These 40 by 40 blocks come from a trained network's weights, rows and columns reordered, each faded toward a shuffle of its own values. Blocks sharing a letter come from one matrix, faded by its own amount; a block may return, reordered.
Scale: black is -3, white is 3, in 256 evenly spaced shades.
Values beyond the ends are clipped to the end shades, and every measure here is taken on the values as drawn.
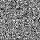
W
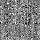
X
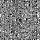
X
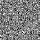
W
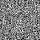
W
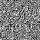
W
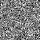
W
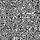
X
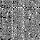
X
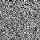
W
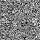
W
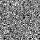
W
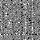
X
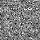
W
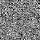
W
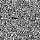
W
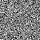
W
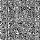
X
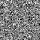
W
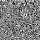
W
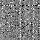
X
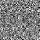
W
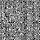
X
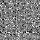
X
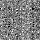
X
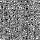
X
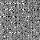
X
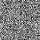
W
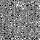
X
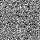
W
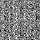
X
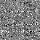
X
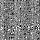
X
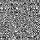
W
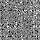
X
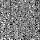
X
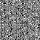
X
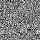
W
